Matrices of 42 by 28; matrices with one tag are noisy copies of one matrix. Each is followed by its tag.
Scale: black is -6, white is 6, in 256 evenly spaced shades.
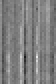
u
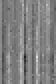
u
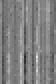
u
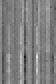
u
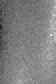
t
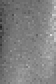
t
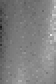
t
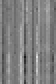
u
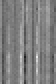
u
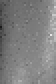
t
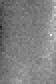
t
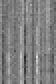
u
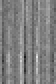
u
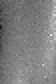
t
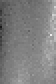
t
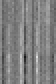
u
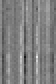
u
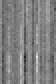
u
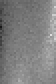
t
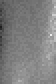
t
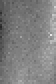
t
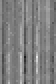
u
